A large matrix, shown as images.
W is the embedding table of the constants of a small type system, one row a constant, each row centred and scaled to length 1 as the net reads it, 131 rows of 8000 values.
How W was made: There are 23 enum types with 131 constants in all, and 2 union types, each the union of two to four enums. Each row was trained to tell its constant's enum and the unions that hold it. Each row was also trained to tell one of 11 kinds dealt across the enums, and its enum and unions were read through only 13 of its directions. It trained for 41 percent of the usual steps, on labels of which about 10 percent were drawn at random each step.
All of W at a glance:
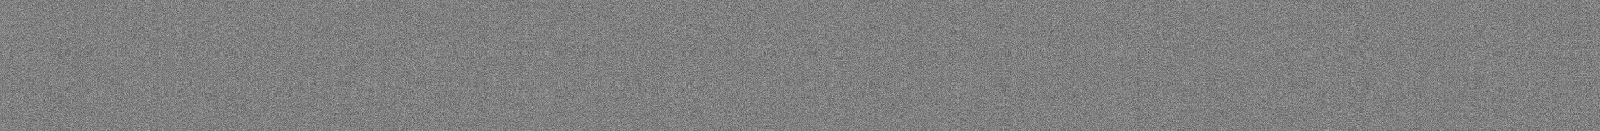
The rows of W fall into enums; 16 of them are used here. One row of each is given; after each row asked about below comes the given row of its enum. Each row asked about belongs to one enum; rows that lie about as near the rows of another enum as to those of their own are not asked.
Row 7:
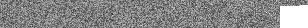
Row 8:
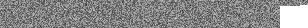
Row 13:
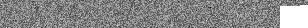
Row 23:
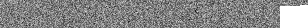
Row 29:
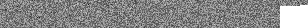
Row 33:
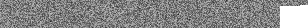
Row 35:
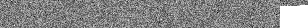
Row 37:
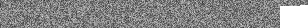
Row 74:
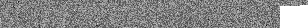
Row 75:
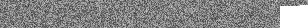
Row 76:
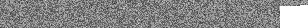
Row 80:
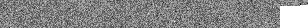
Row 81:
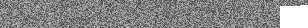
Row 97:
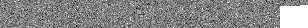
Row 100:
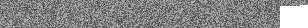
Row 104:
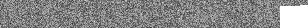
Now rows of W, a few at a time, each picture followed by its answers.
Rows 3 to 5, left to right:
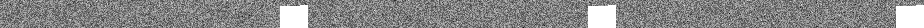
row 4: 75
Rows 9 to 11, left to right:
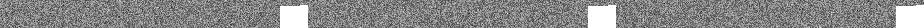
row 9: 23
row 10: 29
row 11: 33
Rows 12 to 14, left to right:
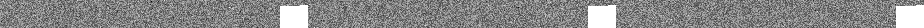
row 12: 8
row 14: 81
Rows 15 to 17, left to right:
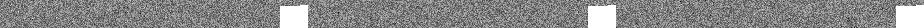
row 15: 35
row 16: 23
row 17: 13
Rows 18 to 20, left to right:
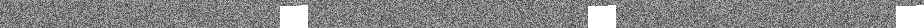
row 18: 33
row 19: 75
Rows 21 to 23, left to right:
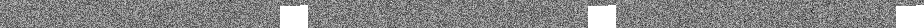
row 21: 29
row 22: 81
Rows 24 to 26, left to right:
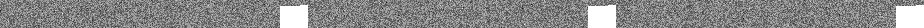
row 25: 35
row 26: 74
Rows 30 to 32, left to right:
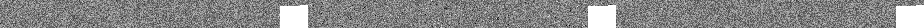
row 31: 97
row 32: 23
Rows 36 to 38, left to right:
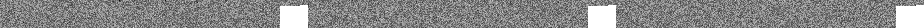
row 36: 97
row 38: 35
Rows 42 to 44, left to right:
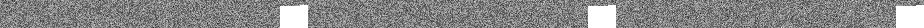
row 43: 23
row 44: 13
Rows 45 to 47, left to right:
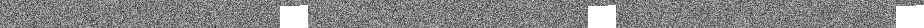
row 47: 7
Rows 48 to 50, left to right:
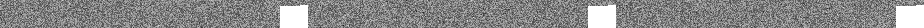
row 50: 80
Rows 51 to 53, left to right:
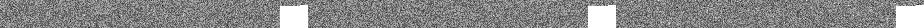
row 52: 13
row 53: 74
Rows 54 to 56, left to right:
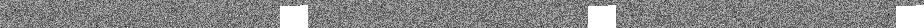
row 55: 13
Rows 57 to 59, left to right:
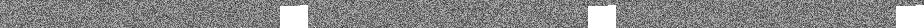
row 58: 23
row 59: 8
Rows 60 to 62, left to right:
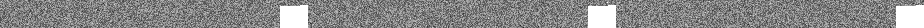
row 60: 75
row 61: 29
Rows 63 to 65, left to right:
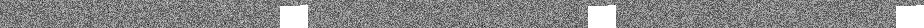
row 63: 33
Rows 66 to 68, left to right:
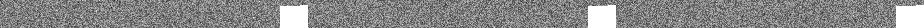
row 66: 74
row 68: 74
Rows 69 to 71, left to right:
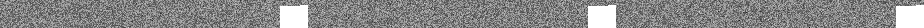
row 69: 76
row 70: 81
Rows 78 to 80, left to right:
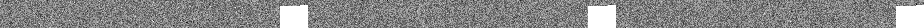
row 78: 81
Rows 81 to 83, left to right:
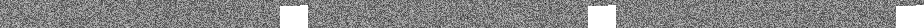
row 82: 104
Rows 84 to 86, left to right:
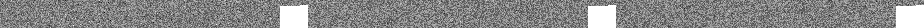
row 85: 81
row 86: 33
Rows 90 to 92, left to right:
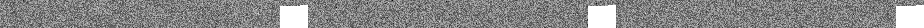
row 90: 74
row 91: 75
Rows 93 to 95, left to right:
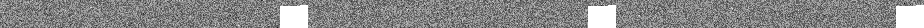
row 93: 29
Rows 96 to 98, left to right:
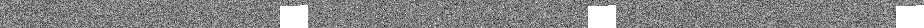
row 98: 76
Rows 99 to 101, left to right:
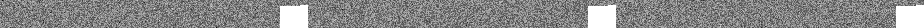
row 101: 23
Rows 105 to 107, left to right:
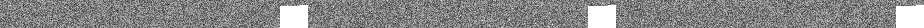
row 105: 75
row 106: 33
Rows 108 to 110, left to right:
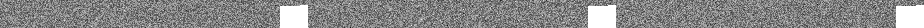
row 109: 13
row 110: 29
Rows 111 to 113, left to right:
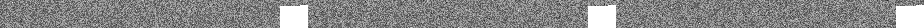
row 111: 80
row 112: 76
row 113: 81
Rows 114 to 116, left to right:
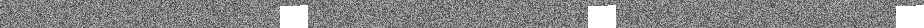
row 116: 74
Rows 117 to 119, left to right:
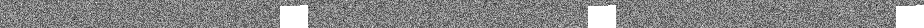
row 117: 75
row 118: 80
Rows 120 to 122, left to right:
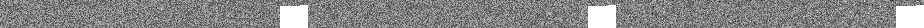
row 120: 29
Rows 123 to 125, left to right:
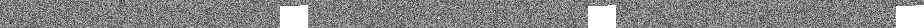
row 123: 80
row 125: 33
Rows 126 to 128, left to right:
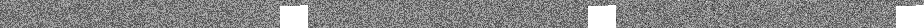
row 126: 76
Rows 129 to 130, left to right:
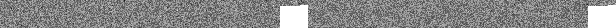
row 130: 100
